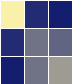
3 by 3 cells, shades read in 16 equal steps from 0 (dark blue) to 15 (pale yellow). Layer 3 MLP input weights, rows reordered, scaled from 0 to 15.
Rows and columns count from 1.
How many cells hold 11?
0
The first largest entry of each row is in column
1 2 3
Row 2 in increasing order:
1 5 6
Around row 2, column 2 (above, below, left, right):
1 6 1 5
